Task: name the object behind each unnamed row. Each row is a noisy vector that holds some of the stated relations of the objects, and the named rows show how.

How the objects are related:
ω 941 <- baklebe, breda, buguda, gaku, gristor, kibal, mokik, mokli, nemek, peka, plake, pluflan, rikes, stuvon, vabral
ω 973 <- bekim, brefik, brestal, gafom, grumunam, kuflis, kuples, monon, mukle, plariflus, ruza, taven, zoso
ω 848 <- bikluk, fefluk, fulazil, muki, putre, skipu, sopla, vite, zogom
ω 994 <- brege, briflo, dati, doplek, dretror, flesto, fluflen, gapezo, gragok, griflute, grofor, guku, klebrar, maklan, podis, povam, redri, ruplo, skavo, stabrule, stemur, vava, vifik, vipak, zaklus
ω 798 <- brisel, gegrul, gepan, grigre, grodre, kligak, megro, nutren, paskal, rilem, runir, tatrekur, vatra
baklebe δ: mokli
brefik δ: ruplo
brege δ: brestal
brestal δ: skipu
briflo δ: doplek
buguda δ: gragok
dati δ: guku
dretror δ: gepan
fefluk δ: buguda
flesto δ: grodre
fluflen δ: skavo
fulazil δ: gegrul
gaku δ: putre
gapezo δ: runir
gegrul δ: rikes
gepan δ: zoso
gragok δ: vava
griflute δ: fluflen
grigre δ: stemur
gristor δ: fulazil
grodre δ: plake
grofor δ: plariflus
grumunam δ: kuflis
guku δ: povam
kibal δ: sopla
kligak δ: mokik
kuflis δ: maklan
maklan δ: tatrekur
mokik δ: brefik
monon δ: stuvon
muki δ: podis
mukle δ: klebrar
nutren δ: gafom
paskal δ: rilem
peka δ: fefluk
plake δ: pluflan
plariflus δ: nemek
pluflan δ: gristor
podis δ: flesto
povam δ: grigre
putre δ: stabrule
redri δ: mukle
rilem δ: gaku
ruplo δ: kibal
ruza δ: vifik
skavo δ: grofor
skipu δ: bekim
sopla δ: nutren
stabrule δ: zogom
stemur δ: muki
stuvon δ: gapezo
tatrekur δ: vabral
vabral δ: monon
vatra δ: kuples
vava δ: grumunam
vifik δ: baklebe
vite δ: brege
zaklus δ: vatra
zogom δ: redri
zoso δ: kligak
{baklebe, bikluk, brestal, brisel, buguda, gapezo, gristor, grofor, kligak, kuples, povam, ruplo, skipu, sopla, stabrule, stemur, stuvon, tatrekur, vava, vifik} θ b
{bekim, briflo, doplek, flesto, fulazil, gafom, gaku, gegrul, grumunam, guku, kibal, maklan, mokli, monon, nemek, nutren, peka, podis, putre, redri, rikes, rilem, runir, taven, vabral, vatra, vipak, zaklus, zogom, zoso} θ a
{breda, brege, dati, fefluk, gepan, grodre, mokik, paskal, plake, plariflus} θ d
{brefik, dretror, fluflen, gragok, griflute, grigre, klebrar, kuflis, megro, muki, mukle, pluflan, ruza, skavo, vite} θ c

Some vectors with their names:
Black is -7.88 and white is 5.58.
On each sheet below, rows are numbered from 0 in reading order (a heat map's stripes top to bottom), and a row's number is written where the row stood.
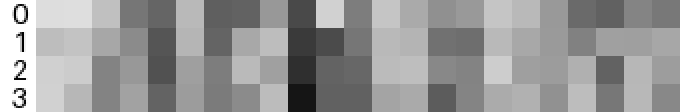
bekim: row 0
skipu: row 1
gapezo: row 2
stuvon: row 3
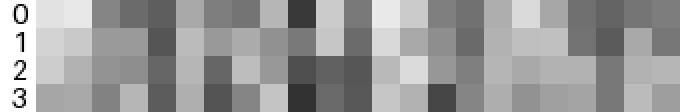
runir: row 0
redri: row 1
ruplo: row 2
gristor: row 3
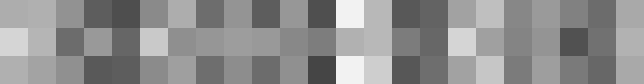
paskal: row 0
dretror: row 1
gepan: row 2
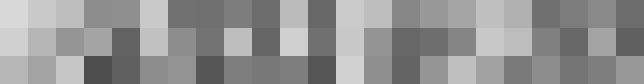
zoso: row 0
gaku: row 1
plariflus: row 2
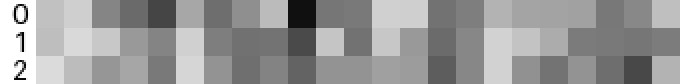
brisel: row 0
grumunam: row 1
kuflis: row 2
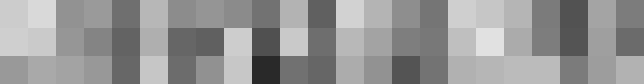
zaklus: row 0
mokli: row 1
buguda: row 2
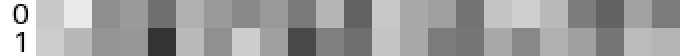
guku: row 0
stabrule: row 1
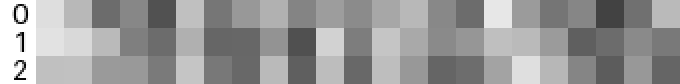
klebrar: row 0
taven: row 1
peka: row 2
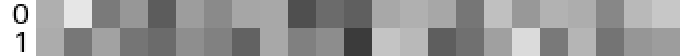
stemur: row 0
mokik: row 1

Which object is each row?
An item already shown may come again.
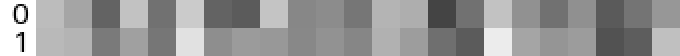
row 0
pluflan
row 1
gragok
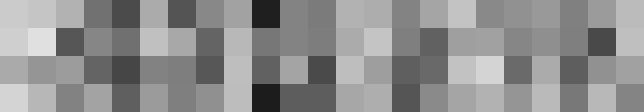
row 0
kuples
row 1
grigre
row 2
breda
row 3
stuvon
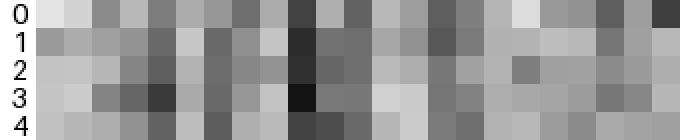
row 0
vabral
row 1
buguda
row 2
brestal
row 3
brisel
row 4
sopla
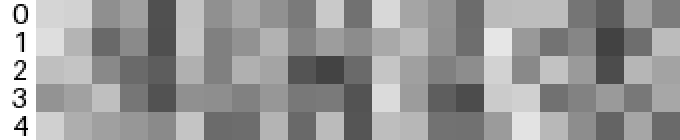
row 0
redri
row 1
klebrar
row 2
grofor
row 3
fefluk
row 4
kibal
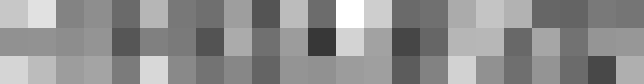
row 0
gegrul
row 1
plake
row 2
kuflis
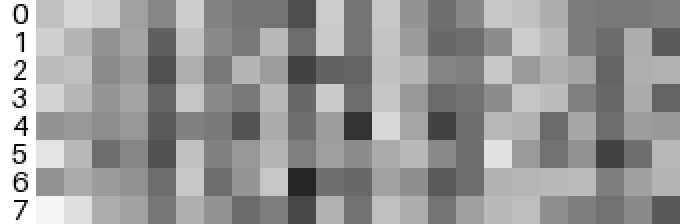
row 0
grumunam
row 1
gaku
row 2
vifik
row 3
gaku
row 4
plake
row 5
klebrar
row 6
buguda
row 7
monon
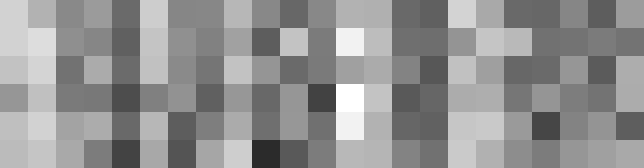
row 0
vite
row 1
rilem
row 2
muki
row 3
grodre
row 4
fulazil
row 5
bikluk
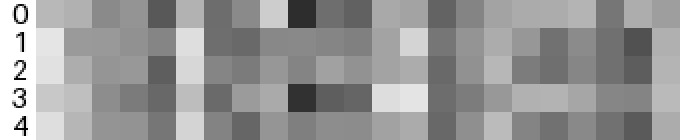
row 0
baklebe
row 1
brefik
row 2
mukle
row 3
kligak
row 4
ruza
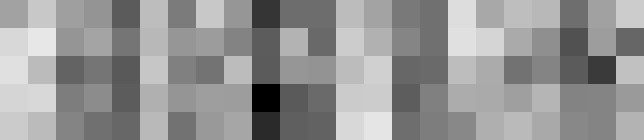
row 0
vava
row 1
maklan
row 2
megro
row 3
tatrekur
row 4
kligak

